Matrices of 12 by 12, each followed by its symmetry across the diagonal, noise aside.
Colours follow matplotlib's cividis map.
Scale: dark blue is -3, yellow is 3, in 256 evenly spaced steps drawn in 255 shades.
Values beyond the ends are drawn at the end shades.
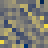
antisymmetric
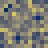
symmetric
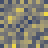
symmetric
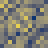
symmetric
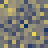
symmetric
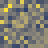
symmetric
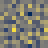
antisymmetric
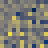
antisymmetric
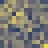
symmetric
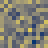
symmetric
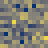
neither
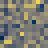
antisymmetric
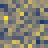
neither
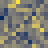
antisymmetric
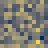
antisymmetric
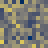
neither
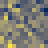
antisymmetric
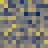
neither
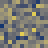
neither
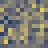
neither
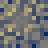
symmetric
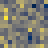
neither
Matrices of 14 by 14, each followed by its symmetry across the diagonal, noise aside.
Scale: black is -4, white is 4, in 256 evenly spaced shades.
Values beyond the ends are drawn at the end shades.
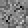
symmetric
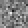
antisymmetric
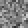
antisymmetric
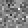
neither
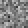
neither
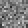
neither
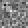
symmetric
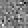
antisymmetric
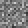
symmetric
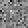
symmetric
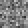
antisymmetric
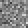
neither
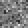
neither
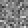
neither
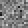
neither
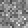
symmetric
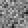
symmetric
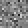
antisymmetric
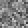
antisymmetric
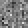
neither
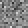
neither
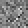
antisymmetric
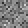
symmetric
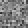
neither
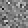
antisymmetric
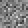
symmetric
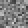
antisymmetric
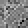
symmetric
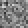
antisymmetric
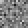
symmetric
